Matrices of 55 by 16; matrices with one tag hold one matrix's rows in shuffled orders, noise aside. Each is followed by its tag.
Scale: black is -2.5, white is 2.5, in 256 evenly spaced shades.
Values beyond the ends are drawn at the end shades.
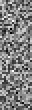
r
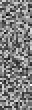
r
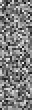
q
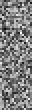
q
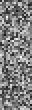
q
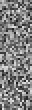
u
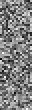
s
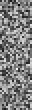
s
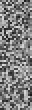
r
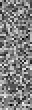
u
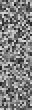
u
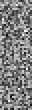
q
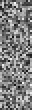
s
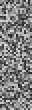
u
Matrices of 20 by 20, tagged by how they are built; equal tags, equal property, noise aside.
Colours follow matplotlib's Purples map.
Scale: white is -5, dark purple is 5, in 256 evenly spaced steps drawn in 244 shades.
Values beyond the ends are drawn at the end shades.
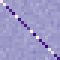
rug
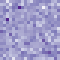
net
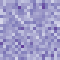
net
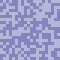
net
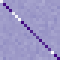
rug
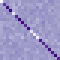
rug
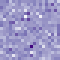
net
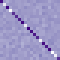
rug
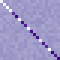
rug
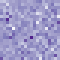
net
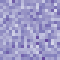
net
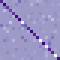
rug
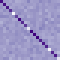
rug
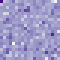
net
